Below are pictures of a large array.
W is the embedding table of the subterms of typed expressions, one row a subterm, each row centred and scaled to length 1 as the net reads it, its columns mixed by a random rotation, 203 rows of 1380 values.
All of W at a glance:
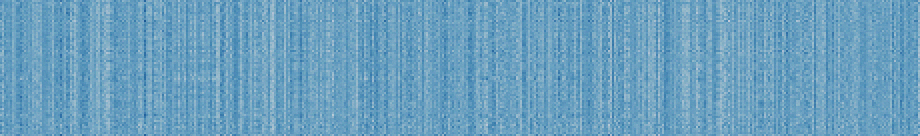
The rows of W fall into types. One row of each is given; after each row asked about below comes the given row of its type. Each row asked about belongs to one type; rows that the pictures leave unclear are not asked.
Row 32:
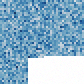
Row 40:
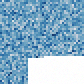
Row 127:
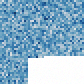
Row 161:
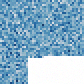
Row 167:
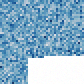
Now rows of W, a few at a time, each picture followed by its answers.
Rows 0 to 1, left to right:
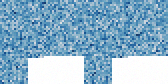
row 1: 40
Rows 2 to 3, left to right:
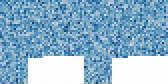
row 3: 167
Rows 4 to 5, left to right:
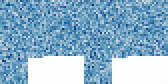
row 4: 161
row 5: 161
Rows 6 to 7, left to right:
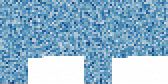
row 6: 161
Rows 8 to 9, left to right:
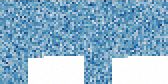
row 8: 161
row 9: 32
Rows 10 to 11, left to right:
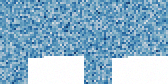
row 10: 167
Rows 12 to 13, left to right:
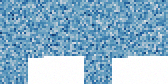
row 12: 40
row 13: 40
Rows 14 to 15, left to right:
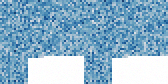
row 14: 127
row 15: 32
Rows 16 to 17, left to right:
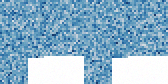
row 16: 40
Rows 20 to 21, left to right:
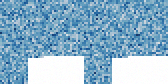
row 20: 40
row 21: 40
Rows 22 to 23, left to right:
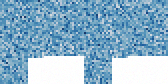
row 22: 161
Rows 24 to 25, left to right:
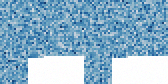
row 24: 32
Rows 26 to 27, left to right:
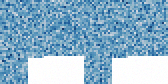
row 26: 161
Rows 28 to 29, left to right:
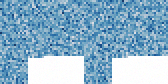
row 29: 127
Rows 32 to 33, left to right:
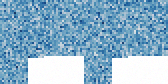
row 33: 127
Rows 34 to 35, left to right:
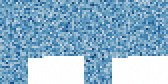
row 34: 161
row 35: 161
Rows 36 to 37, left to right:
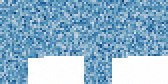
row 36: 127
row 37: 127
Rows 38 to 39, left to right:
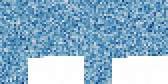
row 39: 167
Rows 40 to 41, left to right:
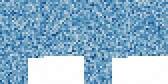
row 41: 161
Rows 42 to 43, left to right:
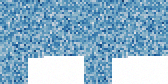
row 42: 127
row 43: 127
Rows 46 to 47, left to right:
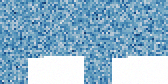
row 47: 40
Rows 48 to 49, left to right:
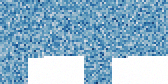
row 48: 127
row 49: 161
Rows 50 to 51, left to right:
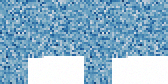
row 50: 161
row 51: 161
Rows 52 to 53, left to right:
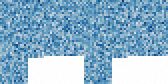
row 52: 127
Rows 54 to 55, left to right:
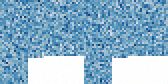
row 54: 161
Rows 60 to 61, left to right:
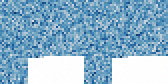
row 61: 40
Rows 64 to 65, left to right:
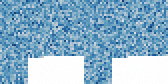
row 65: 167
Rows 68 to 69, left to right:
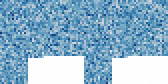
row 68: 40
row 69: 40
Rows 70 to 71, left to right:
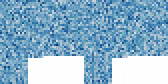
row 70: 161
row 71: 127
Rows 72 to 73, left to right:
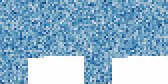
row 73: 32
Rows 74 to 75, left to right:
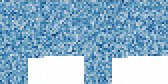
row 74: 40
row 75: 127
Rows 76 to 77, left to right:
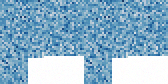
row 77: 161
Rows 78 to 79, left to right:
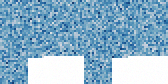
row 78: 161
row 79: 32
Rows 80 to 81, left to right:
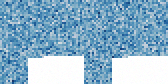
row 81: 32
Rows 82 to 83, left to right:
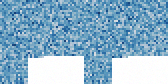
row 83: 127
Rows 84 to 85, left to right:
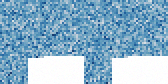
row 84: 40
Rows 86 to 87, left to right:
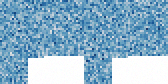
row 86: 127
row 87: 161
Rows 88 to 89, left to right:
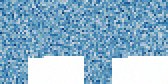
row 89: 127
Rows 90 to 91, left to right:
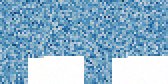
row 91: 161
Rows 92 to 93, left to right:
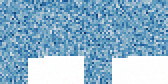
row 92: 127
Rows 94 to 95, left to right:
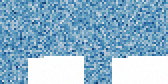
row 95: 161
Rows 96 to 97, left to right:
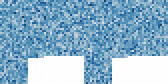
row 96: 127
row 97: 32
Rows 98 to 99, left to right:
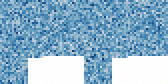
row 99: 161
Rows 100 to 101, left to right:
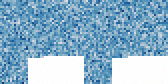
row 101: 127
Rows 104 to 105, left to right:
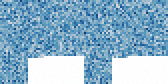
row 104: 32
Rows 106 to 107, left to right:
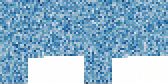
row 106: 127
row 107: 32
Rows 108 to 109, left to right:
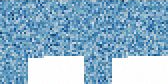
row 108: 40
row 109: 127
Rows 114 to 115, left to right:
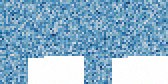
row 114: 40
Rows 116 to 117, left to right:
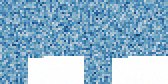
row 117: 40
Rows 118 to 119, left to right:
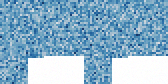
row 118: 167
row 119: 40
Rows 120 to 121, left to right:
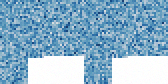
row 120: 167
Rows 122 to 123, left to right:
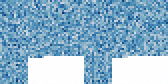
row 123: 127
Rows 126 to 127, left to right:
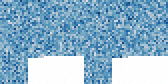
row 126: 32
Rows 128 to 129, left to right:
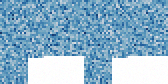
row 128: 40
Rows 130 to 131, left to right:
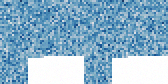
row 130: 32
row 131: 127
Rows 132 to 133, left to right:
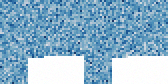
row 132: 167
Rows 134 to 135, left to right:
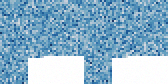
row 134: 40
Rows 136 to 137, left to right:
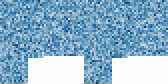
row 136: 127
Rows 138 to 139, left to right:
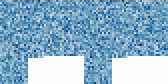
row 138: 127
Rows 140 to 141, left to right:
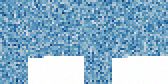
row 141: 32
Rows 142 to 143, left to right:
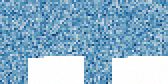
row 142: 40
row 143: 40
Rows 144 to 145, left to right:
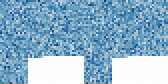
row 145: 32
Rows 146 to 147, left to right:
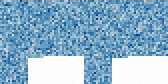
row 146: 32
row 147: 40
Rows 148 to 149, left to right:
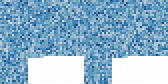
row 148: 32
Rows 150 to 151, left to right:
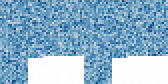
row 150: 32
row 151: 167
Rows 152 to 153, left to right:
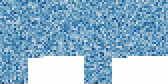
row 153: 161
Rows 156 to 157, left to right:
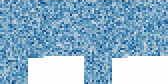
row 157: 32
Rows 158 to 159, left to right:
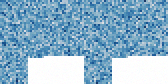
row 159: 167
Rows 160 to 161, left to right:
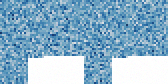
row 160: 40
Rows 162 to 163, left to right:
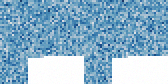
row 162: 32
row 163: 127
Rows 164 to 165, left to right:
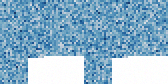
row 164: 32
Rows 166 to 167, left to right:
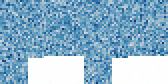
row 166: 161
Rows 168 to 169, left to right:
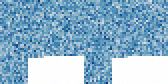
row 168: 127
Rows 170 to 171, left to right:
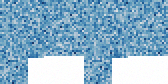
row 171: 167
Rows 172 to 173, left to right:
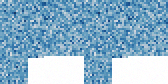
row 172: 127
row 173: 127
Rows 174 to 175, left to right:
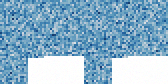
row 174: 40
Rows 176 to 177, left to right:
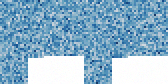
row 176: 127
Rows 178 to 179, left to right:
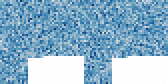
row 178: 161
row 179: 161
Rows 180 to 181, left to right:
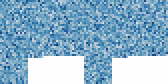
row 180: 161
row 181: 167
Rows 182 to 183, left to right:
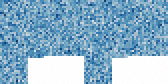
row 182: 167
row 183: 32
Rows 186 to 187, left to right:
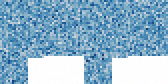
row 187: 161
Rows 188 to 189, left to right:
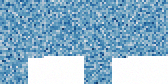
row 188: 161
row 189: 161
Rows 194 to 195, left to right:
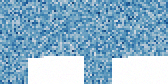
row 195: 127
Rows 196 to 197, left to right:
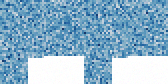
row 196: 161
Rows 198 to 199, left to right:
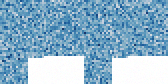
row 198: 161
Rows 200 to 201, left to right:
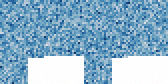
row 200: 167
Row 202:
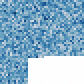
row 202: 127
